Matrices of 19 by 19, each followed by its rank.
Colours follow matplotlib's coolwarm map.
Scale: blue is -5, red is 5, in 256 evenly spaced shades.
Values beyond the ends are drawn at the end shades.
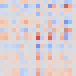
two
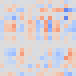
three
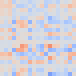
three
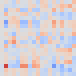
three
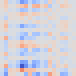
two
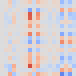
two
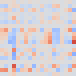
three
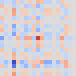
two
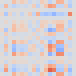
two
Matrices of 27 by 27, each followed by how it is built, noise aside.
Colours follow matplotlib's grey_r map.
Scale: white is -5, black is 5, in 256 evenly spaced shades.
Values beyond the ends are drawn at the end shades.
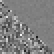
lower triangular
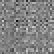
low rank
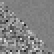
lower triangular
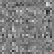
low rank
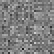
low rank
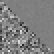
lower triangular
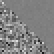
lower triangular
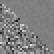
lower triangular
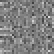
low rank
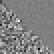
lower triangular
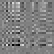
low rank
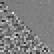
lower triangular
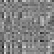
low rank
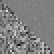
lower triangular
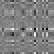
low rank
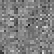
low rank
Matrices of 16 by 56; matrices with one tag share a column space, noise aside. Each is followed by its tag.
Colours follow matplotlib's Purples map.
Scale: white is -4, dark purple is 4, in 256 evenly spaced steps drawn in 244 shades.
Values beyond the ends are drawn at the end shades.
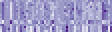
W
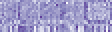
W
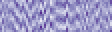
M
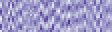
M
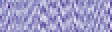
M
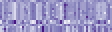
W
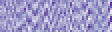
M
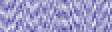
M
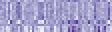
W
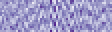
M
